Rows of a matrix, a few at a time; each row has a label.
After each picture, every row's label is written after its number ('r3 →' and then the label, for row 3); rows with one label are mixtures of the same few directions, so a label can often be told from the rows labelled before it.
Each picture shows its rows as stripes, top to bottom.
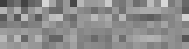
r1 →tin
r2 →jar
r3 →jar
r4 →tin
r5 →tin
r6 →jar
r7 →tin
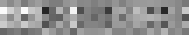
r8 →jar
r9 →tin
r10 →jar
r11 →tin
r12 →tin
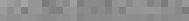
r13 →tin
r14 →jar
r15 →tin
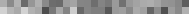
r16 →jar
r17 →tin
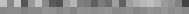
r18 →jar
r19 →tin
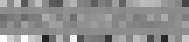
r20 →jar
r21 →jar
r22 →tin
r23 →jar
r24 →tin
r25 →tin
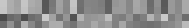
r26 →tin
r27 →tin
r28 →tin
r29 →jar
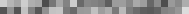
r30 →tin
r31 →jar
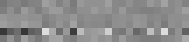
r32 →tin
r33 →jar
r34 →tin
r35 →tin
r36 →tin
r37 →jar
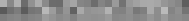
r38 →jar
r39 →tin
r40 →tin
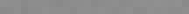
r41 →jar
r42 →tin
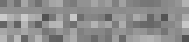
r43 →jar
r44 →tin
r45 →tin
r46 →jar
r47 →tin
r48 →jar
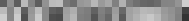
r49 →jar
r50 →jar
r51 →jar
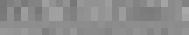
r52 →tin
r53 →jar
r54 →jar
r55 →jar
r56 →tin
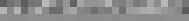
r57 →tin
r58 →jar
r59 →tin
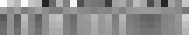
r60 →tin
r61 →jar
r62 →jar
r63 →jar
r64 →jar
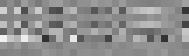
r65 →jar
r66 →jar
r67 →tin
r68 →jar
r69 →jar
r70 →tin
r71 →jar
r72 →tin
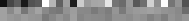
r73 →tin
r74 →jar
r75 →tin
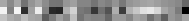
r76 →jar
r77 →jar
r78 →tin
